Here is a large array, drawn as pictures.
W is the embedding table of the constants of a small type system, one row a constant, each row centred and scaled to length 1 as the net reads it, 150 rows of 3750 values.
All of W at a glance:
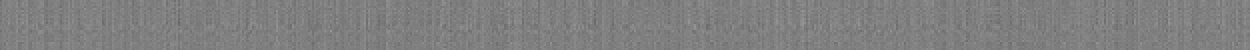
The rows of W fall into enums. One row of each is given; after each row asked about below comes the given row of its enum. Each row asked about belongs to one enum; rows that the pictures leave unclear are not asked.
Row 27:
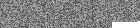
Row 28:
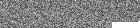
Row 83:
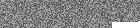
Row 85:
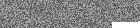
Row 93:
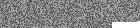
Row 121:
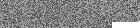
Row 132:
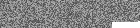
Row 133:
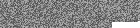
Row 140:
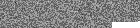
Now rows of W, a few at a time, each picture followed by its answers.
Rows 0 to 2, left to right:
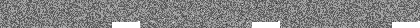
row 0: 93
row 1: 28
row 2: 93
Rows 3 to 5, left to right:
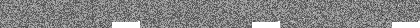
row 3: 27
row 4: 121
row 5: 28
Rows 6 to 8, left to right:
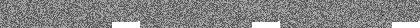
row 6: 93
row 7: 133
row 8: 28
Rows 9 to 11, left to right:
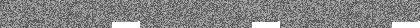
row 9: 132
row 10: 133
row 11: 132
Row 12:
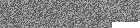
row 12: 133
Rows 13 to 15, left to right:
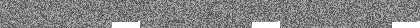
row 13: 28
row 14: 132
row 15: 93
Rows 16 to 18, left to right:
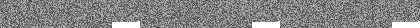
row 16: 93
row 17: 121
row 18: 27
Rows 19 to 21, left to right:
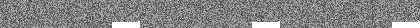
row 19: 93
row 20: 83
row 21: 27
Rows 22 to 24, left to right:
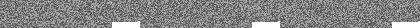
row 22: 140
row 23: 133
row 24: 85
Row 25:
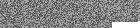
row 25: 133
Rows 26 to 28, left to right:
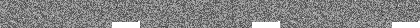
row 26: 28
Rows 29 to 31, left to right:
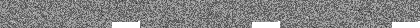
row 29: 28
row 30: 132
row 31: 140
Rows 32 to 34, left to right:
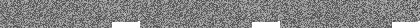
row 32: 133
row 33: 133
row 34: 121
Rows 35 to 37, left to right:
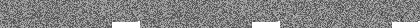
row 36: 121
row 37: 83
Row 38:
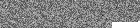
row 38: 28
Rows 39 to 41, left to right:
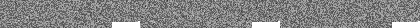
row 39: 140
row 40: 28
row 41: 93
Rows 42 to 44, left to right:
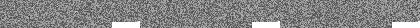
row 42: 140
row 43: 93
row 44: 121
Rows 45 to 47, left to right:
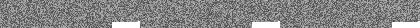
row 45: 93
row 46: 132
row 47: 133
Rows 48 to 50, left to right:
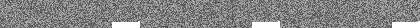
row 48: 85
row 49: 27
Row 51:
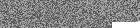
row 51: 121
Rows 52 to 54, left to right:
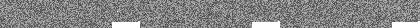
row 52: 85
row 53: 132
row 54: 133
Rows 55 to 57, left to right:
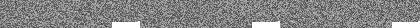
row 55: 140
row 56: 121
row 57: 28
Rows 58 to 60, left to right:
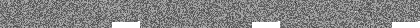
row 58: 133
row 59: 93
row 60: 140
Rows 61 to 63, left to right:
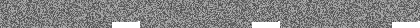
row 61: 93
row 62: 85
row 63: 93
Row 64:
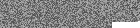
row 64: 121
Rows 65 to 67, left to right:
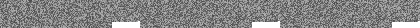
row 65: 93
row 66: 133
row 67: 133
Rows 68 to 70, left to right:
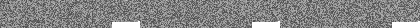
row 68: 132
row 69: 121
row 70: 93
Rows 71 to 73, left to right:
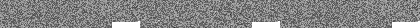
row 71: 121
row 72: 140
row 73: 121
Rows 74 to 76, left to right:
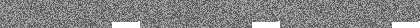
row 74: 85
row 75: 121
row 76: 85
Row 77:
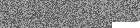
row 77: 121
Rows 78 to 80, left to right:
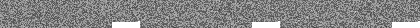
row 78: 121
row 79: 140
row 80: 140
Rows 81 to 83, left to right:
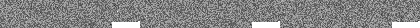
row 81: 85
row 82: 85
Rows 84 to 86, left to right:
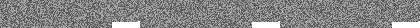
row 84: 93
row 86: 85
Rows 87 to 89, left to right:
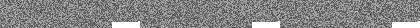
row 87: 85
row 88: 121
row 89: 140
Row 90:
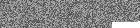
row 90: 132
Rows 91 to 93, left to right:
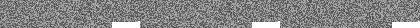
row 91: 140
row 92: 140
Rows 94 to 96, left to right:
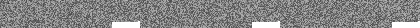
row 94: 132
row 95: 93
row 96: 133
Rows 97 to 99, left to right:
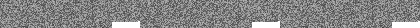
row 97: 27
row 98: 133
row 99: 27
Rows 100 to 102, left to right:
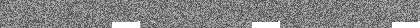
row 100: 132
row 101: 28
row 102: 133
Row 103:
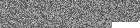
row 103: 28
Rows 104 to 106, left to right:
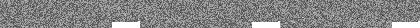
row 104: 133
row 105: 85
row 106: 28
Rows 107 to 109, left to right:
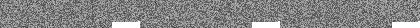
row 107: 27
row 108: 140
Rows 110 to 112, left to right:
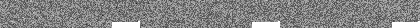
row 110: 28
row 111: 132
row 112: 133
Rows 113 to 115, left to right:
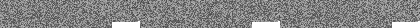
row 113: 121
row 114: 132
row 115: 121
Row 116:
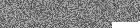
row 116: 85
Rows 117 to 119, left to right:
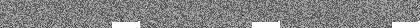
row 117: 83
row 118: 28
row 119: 121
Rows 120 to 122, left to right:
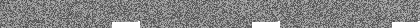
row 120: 132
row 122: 133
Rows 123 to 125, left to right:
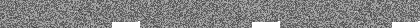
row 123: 140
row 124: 133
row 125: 140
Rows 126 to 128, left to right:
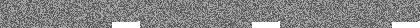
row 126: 93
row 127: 85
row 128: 85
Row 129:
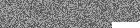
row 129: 85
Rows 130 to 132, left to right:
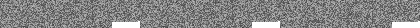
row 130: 27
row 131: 27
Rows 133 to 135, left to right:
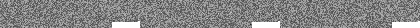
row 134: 85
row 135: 93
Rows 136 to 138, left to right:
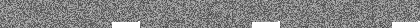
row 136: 85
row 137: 132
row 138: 27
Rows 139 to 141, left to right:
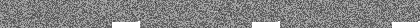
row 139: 121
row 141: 85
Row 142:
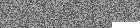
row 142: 27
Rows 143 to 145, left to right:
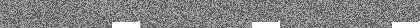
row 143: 121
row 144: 28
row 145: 85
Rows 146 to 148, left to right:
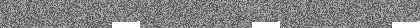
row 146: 93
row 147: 133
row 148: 93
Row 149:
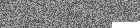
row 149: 132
